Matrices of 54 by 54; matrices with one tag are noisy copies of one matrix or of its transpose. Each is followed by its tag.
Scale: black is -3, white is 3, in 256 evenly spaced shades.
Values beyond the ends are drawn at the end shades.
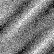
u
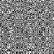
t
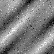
u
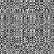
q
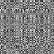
q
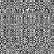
q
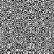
t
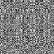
q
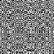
t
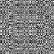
q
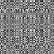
q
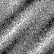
u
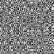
t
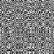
t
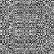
q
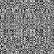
q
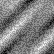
u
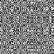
t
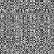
q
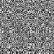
t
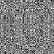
q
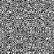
t
